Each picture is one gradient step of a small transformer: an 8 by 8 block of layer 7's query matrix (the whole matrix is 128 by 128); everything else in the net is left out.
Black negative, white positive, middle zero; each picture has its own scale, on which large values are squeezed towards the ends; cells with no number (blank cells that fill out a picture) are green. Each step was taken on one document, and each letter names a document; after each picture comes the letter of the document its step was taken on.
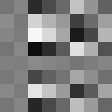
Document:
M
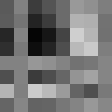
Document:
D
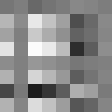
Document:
D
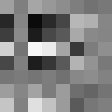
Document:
D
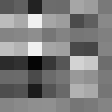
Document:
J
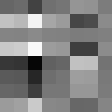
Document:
J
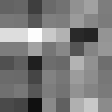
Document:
J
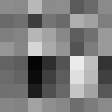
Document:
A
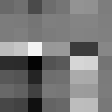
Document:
J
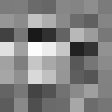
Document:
D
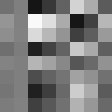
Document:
M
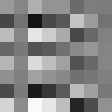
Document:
D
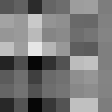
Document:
J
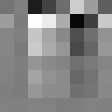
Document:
M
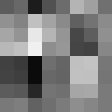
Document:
J
